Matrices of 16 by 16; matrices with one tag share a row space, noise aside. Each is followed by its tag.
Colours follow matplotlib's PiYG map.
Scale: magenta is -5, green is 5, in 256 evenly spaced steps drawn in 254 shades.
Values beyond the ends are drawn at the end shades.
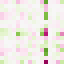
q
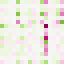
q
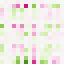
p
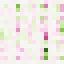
q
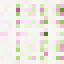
q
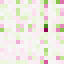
q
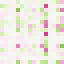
q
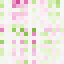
p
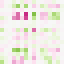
p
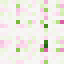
q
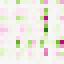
q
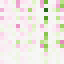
q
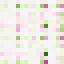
q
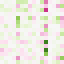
q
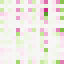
q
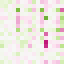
q
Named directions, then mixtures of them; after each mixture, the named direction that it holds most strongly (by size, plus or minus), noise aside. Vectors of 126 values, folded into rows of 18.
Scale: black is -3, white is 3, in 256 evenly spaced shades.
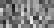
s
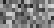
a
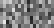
s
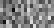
s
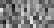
s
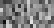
s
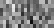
s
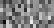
s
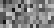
a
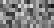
a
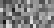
s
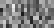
s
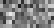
a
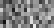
s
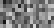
a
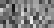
s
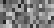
a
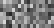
a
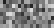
a
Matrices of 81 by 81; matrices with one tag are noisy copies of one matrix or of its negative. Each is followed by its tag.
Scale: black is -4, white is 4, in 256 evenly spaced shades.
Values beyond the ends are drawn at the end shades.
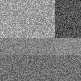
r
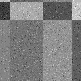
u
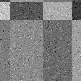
u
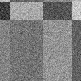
u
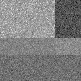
r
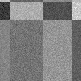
u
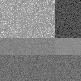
r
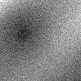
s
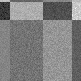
u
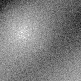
s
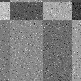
u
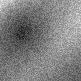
s
